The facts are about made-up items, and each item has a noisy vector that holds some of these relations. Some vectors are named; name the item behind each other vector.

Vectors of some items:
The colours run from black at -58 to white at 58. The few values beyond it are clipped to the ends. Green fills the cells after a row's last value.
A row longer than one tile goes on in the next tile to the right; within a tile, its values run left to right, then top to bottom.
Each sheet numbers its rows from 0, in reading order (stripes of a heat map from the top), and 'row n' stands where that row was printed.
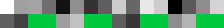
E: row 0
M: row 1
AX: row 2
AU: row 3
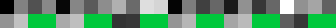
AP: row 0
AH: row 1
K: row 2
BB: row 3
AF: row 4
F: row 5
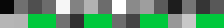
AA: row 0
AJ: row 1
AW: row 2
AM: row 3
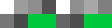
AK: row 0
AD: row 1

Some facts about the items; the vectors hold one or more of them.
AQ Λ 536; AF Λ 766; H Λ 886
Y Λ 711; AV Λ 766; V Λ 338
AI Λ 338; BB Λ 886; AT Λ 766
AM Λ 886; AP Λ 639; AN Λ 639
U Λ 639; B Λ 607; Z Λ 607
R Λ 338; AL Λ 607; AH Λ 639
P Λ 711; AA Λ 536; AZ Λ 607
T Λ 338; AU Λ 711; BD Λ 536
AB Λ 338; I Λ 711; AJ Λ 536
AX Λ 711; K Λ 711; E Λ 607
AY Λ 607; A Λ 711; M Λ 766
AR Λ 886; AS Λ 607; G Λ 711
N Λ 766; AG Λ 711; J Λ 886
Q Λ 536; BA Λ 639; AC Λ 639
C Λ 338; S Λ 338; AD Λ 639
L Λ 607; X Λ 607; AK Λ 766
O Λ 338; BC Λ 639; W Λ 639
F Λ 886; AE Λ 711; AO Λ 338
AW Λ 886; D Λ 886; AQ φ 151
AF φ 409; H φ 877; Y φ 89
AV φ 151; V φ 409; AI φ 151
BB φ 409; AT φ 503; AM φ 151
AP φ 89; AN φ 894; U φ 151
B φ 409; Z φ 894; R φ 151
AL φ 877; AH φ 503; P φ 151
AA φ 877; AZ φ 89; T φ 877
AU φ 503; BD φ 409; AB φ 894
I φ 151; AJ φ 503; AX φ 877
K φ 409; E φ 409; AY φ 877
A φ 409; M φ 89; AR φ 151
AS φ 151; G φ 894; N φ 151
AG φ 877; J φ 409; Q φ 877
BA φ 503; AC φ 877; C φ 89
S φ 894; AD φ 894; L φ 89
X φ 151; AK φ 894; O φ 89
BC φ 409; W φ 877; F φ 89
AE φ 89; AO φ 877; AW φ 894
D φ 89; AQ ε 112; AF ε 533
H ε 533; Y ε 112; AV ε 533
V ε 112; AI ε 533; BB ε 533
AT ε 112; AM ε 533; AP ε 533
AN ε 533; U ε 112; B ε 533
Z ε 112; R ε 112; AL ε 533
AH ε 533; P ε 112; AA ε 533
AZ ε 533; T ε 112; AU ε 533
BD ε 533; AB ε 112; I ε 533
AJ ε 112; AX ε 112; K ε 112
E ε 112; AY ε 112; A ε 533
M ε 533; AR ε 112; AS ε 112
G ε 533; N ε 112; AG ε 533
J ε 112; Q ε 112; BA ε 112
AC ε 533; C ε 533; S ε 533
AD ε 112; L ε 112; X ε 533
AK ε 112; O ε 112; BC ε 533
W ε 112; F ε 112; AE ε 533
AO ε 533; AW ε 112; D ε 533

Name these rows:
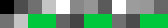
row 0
I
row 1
AR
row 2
Z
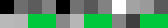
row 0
AO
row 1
C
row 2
AT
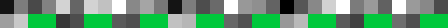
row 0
AN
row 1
P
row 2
U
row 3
H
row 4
AS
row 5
AG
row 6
AQ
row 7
N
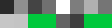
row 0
AL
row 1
AB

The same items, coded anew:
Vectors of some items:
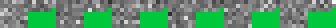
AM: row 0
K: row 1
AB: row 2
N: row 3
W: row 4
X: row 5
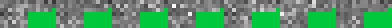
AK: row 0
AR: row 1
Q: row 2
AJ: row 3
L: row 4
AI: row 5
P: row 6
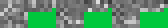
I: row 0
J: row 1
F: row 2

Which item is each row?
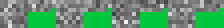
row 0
AU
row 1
C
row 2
AW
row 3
AV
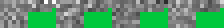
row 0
AA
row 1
S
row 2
R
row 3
G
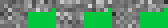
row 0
AY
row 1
BD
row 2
AX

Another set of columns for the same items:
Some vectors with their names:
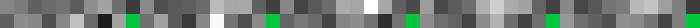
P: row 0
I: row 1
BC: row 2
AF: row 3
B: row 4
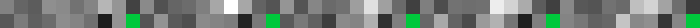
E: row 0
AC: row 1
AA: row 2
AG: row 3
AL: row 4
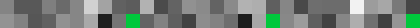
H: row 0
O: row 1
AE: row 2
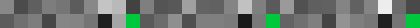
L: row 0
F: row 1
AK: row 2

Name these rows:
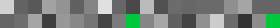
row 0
AT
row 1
AI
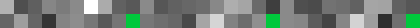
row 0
AH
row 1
X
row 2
AM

